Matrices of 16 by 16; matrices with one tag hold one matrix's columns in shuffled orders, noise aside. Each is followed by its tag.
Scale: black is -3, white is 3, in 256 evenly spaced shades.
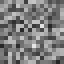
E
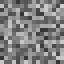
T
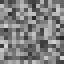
T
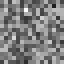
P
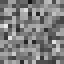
P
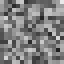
P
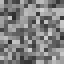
P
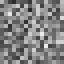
T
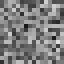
T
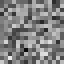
T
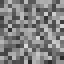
E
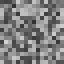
P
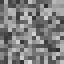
P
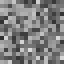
P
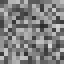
E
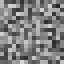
T
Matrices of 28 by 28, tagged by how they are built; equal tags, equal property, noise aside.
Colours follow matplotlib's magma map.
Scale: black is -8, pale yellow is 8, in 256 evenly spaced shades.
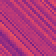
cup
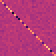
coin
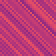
cup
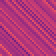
cup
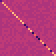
coin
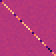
coin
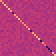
coin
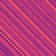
cup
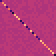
coin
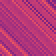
cup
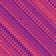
cup
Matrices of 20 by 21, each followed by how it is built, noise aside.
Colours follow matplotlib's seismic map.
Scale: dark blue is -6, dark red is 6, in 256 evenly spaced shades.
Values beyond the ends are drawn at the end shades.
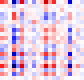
low rank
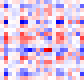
low rank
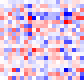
low rank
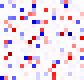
sparse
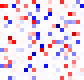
sparse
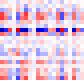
low rank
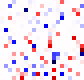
sparse
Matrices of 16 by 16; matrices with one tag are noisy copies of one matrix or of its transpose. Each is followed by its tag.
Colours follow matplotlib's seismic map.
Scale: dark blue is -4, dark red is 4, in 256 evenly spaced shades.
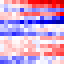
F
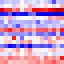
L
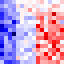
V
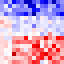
V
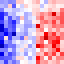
V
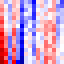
F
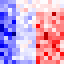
V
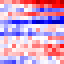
F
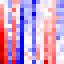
F
